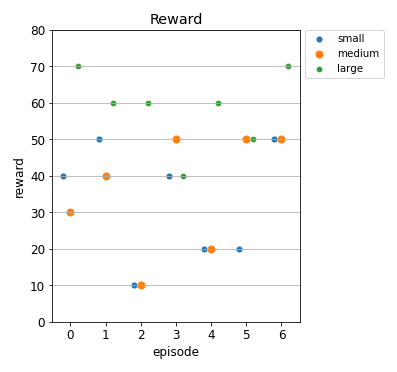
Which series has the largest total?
large
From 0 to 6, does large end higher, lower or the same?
the same
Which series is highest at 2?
large
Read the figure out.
Title: Reward
x-axis: episode, ticks 0 1 2 3 4 5 6
y-axis: reward, ticks 0 10 20 30 40 50 60 70 80
Legend: small, medium, large
Values:
small: 40 50 10 40 20 20 50
medium: 30 40 10 50 20 50 50
large: 70 60 60 40 60 50 70
